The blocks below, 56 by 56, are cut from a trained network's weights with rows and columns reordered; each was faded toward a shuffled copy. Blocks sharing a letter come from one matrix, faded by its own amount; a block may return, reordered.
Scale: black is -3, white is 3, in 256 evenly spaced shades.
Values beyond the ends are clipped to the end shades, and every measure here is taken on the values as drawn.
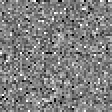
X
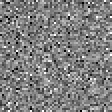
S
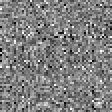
S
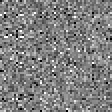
S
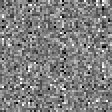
S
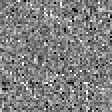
X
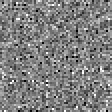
X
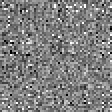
S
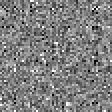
S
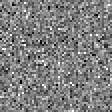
X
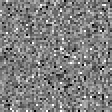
X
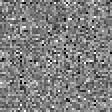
S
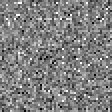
X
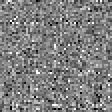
S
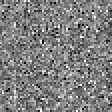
X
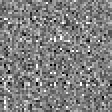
S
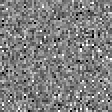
S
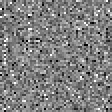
X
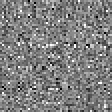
S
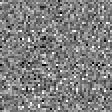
S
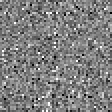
X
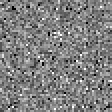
X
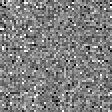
X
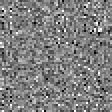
S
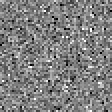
X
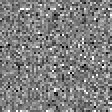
S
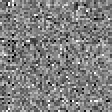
S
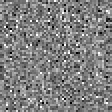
S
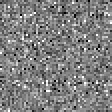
X
